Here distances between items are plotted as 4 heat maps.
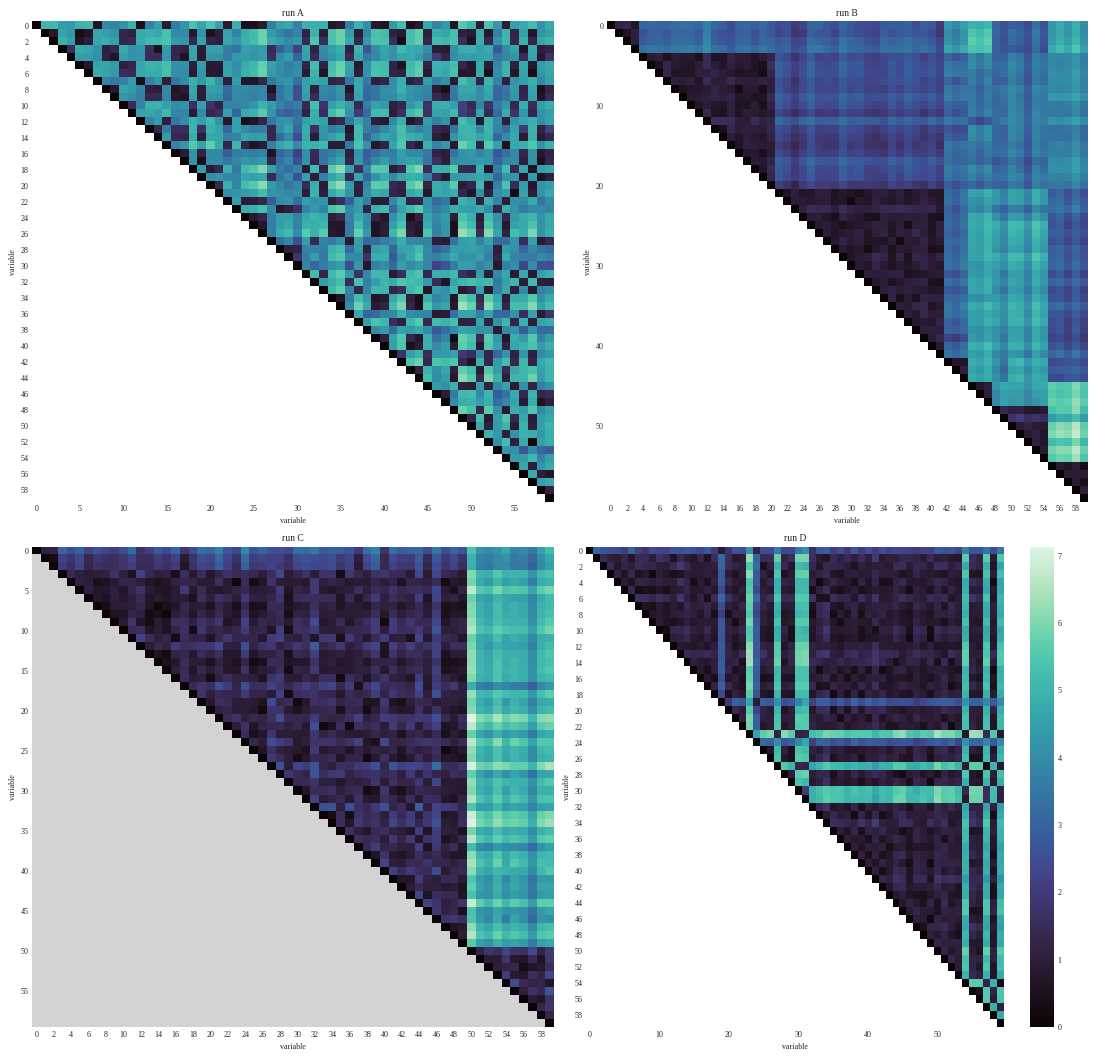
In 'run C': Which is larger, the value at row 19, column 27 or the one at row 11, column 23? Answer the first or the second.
the first
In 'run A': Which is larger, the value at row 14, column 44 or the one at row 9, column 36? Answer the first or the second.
the first
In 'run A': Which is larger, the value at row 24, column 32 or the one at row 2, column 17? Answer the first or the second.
the first
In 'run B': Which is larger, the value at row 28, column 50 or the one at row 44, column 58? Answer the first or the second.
the first
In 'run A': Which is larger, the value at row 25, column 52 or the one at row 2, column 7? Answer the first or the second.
the first
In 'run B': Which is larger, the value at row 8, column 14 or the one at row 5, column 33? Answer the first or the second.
the second
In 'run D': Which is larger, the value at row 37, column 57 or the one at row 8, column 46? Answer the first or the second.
the first
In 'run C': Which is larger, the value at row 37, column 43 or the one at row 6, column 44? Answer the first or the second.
the second
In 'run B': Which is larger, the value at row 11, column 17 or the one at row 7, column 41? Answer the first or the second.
the second
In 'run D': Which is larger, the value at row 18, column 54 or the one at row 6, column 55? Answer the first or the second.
the first
